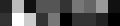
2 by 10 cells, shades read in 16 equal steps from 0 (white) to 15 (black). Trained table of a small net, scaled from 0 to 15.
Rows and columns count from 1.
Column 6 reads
12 15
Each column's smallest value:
12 0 3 10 8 12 8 9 6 14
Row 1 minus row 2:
1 4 11 -2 2 -3 -4 -3 -7 -1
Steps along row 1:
down up down same up down up down up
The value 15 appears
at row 2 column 6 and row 2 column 10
